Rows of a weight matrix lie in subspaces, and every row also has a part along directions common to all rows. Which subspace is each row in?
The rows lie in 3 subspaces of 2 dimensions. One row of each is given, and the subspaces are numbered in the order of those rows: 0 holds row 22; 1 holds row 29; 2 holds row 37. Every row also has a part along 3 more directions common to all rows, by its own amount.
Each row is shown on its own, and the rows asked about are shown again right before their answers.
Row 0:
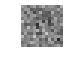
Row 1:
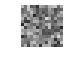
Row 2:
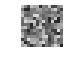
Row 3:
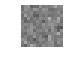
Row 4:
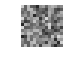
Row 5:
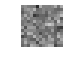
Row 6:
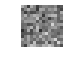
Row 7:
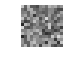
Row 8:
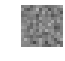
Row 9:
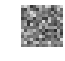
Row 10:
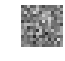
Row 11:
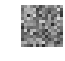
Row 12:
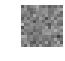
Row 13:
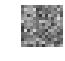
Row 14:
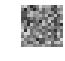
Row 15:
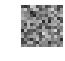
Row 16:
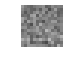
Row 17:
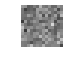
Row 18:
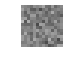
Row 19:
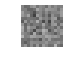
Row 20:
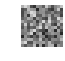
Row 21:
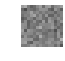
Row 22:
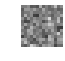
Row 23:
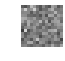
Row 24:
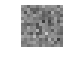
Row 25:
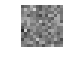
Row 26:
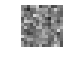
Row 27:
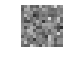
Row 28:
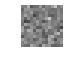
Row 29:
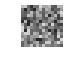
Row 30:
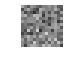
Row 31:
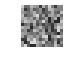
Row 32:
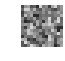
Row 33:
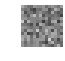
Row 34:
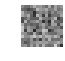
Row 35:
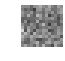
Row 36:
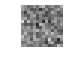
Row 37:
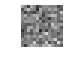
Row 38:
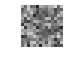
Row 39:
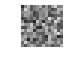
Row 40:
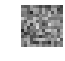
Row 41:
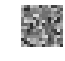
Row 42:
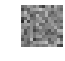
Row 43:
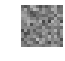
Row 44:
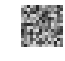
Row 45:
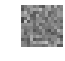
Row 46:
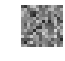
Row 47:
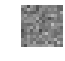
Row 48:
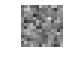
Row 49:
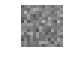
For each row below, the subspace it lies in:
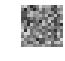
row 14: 1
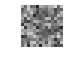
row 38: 0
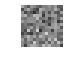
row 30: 2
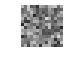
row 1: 0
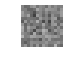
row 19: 1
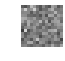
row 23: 1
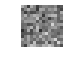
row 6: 2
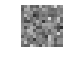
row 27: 0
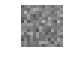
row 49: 2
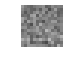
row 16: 2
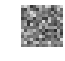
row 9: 1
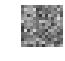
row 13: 1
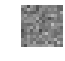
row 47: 2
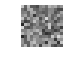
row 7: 0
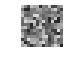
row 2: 0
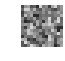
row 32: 0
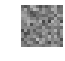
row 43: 1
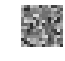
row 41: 0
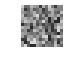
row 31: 0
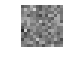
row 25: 1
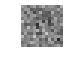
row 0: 2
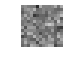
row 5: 0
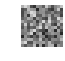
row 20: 1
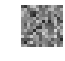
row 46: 1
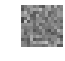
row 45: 2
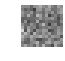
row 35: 1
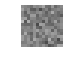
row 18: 2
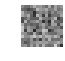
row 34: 1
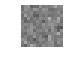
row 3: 0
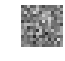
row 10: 2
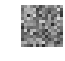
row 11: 1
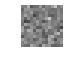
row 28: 0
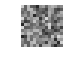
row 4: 0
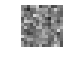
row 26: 0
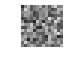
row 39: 0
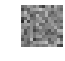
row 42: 2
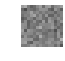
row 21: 1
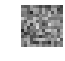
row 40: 1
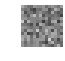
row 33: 2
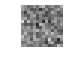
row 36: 2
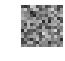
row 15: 1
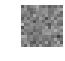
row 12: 0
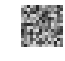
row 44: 2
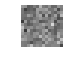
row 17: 1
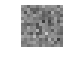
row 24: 2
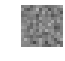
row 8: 2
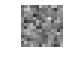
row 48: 0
